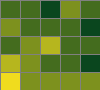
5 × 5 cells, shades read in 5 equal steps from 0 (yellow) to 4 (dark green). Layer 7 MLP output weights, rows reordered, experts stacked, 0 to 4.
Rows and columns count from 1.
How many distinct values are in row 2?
3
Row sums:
15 15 12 13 8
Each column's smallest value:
0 2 1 2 2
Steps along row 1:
same up down up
